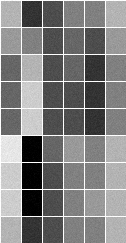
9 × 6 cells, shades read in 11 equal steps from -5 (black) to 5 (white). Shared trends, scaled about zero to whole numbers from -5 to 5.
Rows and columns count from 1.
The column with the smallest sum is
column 3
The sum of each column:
12 -13 -17 -5 -10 11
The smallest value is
-5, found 3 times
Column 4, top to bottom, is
0 -1 -1 -2 -2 1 0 0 0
